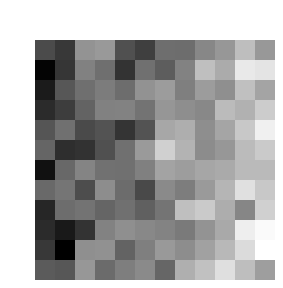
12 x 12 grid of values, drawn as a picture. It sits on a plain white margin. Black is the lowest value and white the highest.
Ninth with the highest average: bottom right. Average level on the scale: 50%. Slope: up to the right. Calmest part: middle right.
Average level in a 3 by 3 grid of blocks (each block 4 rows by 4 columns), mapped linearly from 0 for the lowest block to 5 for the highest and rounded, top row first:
0 1 4 | 0 2 4 | 0 2 5
